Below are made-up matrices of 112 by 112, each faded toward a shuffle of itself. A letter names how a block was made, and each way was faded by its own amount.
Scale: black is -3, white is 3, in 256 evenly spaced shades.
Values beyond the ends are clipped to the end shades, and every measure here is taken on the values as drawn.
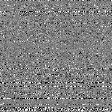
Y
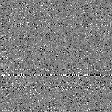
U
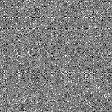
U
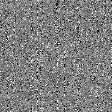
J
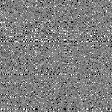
U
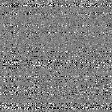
Y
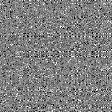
U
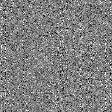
J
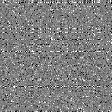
U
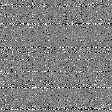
Y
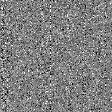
J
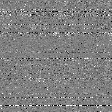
Y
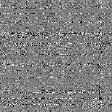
Y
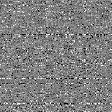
U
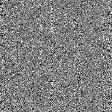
J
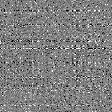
U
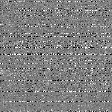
Y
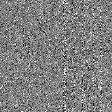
J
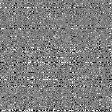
Y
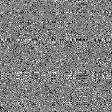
U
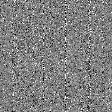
J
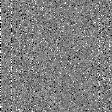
J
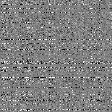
Y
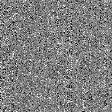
J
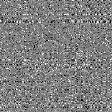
U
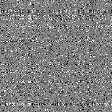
U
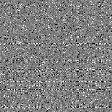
U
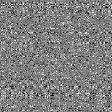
U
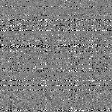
Y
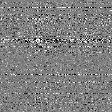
Y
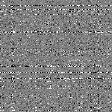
Y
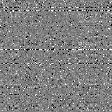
U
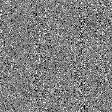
J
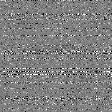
Y
